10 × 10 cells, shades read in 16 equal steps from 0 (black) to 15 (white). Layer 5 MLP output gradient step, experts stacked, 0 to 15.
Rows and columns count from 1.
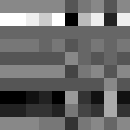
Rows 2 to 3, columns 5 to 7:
15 0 11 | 6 6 6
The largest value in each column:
15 15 14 12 15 9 11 14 10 14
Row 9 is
2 2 3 3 2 7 4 3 10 3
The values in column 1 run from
0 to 15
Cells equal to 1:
3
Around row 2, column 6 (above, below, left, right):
5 6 15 11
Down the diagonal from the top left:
8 15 6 6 5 4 5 1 10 8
